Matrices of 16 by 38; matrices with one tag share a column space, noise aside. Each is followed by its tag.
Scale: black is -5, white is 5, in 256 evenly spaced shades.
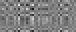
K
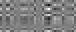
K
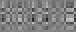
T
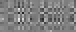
T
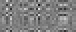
K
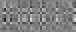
T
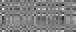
K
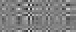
K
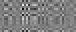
K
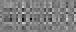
T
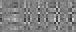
T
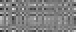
K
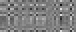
K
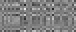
K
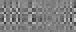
T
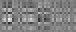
T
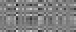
K
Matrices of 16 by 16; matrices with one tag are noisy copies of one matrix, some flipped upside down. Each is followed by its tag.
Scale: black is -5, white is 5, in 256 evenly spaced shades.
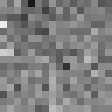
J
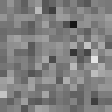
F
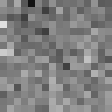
J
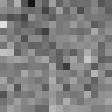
J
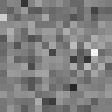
F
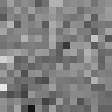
J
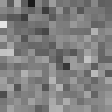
J
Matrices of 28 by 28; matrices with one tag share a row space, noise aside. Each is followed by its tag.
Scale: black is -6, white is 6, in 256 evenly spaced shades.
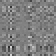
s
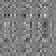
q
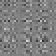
q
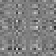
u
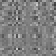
u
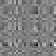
u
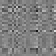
u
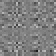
u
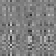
s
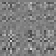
s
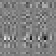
q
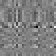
u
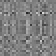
q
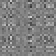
s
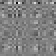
u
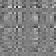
u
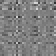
u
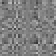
u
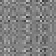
q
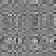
u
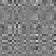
u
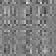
q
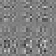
q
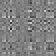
s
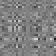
u
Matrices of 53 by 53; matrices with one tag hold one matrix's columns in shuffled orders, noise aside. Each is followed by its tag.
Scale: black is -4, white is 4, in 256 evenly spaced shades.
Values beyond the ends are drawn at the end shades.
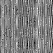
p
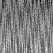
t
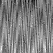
t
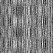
p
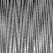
t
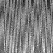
t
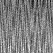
t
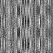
p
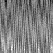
t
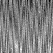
t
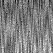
t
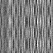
p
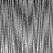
t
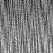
t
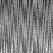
t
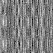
p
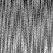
t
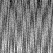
t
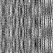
p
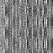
p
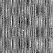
p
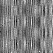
p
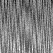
t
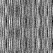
p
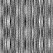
p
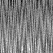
t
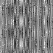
p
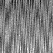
t
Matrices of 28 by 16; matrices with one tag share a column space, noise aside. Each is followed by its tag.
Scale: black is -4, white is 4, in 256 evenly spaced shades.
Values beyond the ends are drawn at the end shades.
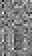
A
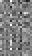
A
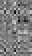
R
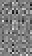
R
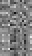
A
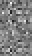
R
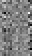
A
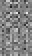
A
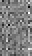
A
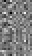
A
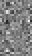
R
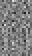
A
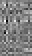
R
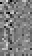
A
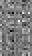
A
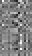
A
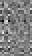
R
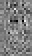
R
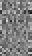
R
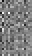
A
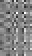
A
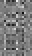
A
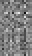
A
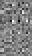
R
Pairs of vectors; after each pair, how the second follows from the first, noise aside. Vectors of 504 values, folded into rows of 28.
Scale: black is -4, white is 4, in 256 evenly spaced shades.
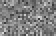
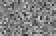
sign-scrambled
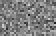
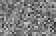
sign-scrambled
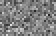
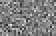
sign-scrambled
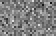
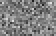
sign-scrambled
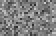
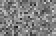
copied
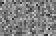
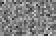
copied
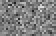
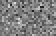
sign-scrambled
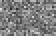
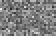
copied
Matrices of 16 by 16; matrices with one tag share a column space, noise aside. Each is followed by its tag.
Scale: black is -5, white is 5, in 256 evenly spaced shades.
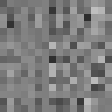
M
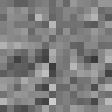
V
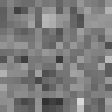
M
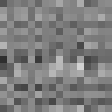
V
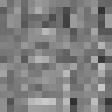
M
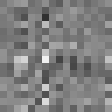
V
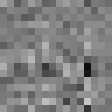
V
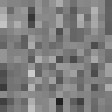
M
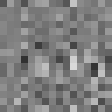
V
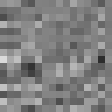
V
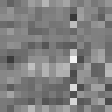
V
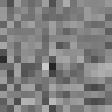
V
